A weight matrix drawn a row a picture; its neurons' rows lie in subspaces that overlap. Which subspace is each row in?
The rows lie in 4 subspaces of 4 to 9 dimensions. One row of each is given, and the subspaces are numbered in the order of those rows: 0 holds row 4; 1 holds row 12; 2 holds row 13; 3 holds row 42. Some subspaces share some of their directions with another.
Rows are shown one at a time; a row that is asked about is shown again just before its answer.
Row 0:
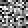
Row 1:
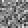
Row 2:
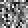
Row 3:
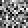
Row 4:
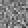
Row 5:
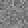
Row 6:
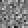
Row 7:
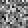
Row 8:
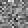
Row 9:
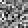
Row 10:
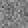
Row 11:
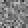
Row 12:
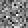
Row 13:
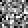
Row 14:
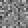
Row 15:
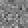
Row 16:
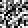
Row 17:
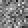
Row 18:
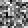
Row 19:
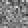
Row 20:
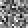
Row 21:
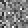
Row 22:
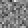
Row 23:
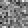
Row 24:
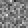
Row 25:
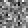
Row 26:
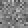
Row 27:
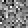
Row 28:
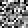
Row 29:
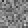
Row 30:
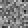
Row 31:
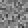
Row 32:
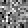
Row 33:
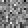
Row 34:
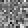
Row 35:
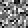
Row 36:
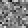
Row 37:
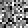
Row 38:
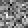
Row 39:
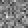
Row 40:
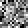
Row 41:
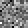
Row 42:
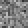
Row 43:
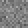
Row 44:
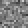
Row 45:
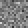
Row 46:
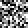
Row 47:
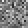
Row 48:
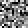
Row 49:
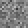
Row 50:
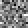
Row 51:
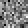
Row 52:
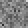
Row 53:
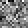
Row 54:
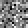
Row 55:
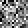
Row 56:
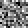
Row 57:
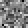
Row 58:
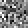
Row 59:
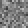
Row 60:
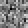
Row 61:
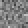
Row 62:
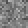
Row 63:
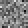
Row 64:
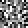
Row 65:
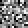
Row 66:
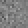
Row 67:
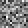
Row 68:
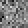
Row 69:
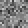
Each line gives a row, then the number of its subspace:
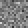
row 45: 0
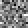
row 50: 0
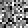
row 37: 1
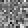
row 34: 0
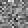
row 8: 1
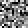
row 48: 2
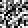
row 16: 2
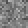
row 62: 1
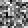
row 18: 3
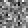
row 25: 1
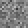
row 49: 0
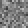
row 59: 0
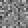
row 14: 2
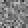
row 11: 2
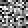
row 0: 1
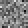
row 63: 3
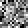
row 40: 0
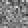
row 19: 2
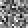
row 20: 0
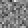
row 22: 3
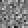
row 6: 1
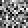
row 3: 0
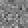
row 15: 0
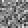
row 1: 2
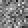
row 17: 1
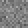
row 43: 0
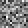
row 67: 1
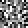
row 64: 0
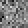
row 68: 2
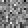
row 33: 0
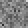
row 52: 2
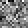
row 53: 1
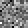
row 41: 0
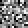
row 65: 1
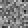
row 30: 3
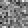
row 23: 3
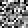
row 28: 2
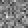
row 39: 3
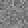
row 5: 1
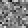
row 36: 3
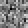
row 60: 1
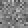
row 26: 1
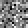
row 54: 1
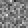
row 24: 3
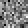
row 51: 0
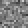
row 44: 2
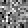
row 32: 0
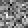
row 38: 3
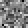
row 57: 2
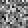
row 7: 1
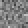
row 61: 0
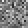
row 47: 1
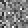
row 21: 0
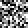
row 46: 2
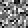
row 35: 2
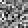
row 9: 0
